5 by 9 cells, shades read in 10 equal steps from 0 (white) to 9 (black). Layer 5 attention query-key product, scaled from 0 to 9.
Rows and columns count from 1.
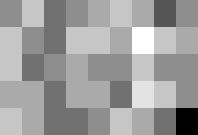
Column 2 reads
2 4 5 3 3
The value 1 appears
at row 4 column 7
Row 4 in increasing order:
1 2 3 3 3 3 4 5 5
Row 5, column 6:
2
